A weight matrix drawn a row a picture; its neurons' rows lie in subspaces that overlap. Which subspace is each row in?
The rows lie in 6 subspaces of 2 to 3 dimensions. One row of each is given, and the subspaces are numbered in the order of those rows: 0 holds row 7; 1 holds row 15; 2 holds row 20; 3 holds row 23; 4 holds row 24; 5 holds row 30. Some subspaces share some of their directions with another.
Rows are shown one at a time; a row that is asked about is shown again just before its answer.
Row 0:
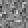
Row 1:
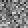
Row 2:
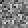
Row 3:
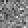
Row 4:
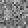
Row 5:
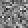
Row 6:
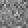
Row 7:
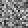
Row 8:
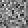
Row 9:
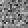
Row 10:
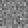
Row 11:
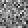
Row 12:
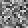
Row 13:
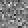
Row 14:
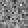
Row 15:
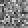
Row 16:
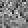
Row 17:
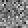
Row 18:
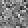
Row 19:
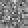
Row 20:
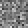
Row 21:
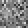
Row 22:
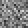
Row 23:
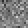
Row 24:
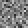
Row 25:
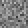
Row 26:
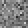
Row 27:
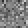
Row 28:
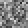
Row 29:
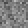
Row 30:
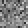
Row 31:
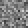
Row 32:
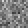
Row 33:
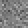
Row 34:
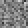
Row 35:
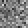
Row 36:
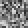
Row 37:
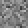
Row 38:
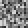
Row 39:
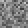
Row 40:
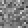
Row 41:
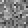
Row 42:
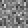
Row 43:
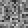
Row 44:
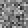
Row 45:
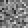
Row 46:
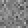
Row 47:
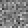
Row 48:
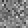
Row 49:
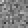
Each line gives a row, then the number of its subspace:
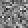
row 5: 4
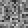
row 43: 1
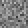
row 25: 5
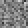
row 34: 0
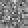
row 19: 1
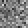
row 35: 2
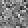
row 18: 4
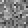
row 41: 1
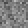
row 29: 3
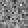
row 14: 1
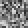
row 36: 2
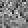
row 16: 5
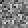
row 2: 1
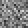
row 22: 0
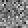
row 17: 4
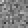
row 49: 1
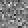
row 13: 5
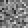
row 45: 2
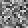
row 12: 4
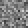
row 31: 0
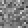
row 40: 5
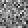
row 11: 4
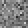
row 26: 3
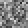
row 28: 3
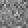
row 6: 5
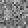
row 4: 1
